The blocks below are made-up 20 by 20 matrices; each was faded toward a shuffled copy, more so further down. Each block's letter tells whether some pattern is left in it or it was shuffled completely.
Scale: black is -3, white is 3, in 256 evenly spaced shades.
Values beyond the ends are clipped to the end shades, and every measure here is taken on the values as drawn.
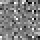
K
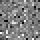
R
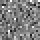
R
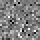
R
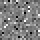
R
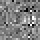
K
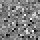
R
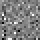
K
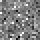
R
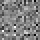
K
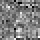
K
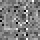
K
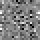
K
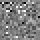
K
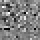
K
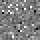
R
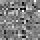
K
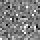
R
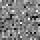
R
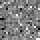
R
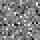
R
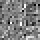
K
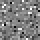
R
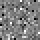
R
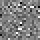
K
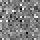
K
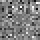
K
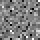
R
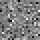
R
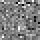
K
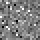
R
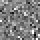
R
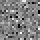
R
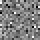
K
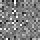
K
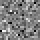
R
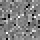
R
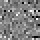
K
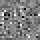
K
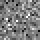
R
